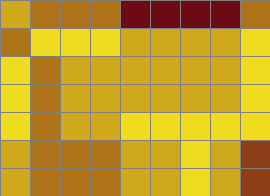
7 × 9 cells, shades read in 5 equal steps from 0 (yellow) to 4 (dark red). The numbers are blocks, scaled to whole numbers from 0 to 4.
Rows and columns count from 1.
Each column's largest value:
2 2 2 2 4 4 4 4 3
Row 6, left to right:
1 2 2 2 1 1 0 1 3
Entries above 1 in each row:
8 1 1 1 1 4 4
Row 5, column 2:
2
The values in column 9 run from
0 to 3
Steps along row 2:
down same same up same same same down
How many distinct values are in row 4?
3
